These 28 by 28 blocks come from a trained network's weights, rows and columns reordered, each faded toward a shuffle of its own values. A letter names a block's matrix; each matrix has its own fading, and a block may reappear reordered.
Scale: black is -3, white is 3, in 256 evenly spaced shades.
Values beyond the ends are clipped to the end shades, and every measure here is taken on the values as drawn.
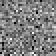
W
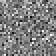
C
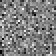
W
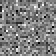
W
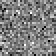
W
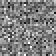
W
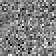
W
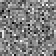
W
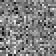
W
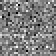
W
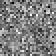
C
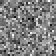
C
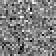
W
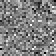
C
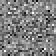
W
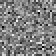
C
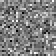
W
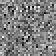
C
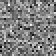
W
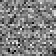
W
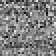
W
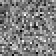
W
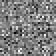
W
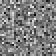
C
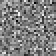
C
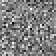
C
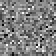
W
